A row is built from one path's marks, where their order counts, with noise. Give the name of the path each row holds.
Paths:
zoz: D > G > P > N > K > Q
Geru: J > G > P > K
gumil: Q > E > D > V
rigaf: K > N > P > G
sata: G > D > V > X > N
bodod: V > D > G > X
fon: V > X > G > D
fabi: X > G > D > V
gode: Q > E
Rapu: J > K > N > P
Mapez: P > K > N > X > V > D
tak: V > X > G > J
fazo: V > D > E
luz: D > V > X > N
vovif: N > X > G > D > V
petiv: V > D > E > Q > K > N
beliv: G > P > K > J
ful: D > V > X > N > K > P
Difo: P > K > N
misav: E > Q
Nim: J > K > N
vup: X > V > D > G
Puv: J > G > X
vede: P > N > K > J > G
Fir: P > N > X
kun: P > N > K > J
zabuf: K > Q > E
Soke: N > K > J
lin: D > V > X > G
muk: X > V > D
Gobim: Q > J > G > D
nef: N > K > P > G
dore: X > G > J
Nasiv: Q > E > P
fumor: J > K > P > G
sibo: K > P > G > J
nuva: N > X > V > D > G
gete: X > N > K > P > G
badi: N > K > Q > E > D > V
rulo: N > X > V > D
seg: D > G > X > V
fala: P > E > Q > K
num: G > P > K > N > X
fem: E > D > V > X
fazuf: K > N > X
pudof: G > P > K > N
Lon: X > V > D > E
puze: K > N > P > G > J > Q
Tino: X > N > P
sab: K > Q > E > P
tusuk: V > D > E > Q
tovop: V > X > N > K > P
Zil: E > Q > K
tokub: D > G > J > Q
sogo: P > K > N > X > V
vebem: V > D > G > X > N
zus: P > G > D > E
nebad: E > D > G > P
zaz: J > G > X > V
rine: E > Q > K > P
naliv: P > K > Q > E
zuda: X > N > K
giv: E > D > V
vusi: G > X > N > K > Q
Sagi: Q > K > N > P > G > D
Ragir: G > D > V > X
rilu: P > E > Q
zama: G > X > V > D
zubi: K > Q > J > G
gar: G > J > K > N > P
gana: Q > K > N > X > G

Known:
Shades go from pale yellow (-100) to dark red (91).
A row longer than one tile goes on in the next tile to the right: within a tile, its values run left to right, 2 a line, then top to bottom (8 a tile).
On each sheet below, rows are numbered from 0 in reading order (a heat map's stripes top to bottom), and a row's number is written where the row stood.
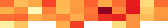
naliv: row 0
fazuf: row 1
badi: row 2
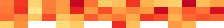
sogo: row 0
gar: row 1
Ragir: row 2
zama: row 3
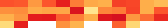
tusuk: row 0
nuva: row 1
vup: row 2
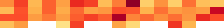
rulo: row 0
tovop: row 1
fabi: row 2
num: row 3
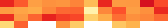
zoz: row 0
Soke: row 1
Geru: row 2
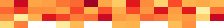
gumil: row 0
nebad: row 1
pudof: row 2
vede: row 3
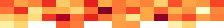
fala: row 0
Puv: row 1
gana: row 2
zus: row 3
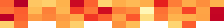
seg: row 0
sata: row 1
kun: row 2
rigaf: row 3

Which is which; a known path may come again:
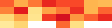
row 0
fala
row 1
vup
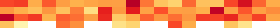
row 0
Lon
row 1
Fir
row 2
gar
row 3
num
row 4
Tino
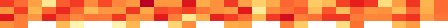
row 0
lin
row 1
zuda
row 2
rine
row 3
gumil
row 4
nef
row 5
gete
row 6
ful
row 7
rulo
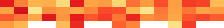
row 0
nuva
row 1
fon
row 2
tak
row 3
tovop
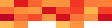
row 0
zaz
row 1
giv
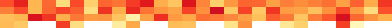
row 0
vusi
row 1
beliv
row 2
Nasiv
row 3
pudof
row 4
Difo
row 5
gode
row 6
dore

